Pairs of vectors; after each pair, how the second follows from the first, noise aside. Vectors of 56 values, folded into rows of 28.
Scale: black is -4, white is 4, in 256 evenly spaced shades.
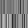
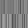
shrunk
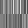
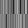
sign-scrambled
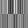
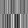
reversed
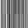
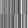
reversed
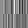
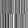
reversed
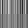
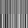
reversed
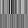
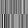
wrapped around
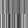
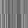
shrunk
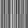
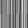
wrapped around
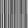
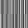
reversed
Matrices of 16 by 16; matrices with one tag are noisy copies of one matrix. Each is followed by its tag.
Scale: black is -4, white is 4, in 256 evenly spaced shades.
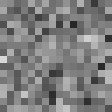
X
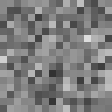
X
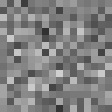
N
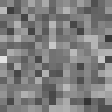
X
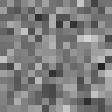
X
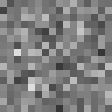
N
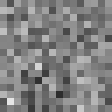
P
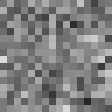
X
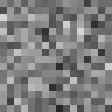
N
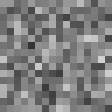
X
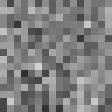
P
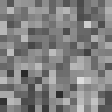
P
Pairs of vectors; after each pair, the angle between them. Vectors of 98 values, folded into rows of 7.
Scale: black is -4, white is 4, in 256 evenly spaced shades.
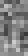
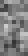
nearly opposite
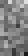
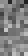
nearly opposite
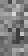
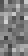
partly aligned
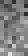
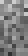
nearly opposite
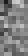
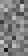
orthogonal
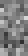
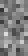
nearly opposite
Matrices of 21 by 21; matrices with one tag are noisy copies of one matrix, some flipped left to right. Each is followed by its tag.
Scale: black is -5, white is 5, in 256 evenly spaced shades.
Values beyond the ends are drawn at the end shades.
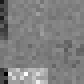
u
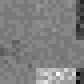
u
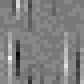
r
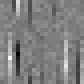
r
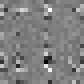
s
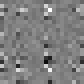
s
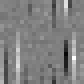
r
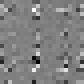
s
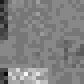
u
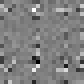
s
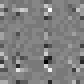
s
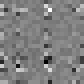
s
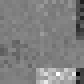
u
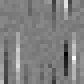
r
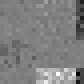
u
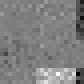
u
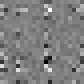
s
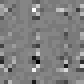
s
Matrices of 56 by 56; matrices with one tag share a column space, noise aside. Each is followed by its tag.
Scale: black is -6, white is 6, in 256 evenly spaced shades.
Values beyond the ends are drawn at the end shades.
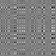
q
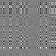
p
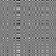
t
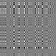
p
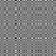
t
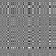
p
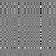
p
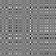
q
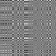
t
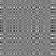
q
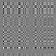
p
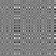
q
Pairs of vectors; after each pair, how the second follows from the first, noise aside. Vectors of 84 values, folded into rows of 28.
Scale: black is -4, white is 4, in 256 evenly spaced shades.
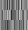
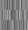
shrunk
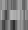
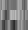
copied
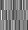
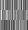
sign-scrambled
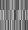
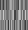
copied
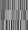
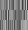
wrapped around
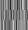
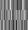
sign-scrambled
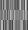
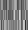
wrapped around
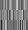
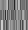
wrapped around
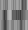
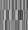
sign-scrambled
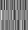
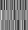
copied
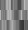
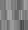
shrunk
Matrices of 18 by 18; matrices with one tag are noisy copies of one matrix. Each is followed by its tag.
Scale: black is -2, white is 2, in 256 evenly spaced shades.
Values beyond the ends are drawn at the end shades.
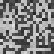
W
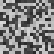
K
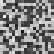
K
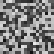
K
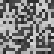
W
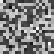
K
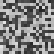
K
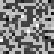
K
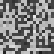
W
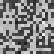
W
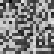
W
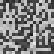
W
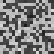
K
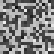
K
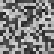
K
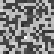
K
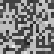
W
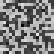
K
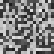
W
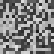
W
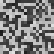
K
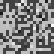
W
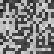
W
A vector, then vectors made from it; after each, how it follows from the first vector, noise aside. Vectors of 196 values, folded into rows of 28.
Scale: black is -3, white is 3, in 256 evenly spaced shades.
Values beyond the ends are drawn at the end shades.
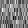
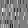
partly zeroed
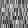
copied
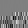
partly zeroed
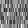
wrapped around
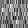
copied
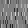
partly zeroed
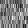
wrapped around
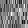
wrapped around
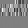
partly zeroed
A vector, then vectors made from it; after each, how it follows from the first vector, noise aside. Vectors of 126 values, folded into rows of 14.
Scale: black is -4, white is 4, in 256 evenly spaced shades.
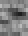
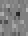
partly zeroed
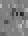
partly zeroed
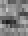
reversed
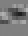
partly zeroed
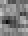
reversed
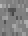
partly zeroed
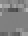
partly zeroed
